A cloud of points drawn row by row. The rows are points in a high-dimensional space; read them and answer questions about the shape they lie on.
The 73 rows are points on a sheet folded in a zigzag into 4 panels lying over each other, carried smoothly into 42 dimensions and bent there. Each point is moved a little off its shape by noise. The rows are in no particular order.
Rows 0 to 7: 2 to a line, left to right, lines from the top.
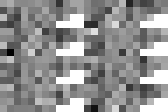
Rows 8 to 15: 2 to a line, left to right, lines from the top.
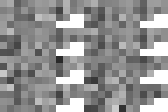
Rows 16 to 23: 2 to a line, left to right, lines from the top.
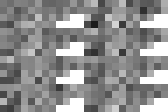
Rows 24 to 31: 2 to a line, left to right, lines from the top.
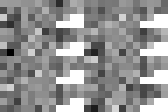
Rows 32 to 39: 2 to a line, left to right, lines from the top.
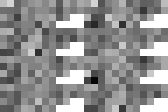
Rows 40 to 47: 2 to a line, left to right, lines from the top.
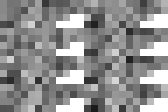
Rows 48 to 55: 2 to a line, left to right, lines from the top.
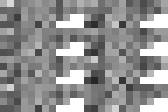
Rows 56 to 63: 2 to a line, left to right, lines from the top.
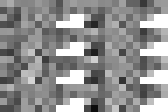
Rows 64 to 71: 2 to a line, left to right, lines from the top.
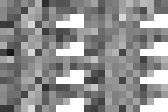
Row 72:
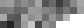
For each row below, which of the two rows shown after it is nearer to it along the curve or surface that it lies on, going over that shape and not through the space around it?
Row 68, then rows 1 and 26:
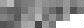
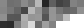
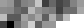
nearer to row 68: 1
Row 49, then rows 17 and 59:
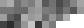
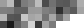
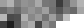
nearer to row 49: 17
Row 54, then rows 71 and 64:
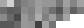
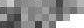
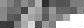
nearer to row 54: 71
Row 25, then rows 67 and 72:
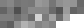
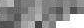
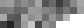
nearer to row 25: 67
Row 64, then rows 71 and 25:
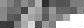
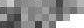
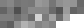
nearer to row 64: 25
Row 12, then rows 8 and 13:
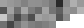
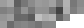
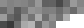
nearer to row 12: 8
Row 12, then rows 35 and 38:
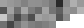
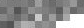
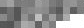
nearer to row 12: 38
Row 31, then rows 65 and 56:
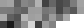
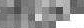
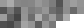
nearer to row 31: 56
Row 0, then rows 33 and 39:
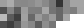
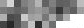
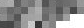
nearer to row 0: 33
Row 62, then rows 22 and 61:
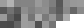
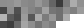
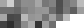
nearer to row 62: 22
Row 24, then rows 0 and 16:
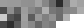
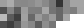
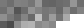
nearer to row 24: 0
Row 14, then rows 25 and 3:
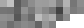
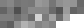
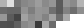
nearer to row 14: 3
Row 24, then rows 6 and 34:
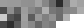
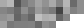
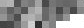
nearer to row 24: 6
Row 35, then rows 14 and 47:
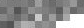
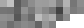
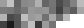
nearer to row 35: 14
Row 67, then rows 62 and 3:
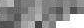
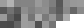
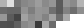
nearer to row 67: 62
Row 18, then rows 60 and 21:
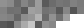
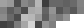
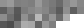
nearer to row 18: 60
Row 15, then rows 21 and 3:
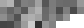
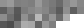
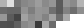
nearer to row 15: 21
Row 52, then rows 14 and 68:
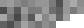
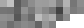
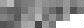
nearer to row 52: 14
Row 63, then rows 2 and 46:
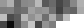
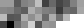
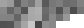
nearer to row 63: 2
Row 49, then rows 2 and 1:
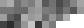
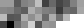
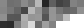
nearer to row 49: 2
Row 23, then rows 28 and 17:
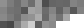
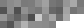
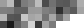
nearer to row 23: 28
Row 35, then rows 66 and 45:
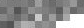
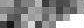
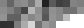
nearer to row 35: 45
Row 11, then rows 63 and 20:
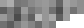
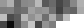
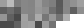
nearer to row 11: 20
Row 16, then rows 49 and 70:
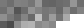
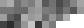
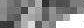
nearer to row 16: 70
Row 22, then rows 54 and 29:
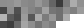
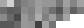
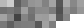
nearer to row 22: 54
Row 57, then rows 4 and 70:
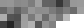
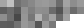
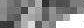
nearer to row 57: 4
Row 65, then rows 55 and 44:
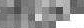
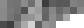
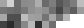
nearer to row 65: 55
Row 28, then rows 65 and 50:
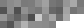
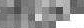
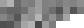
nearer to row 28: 50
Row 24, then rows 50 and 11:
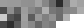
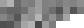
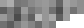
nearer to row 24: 11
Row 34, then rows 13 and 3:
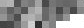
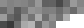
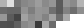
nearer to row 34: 13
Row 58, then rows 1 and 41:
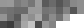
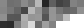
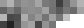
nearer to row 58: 1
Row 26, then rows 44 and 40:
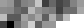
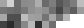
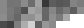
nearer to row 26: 44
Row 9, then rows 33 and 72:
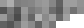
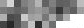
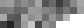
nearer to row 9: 72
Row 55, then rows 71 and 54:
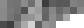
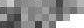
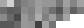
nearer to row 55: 54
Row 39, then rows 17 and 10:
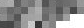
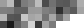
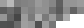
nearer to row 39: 10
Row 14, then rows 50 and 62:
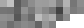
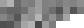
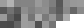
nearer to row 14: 62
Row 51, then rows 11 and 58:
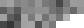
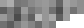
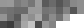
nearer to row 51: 11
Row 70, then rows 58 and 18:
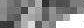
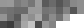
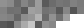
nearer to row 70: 18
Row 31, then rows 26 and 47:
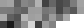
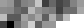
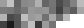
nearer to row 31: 26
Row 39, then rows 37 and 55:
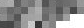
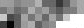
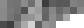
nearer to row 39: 55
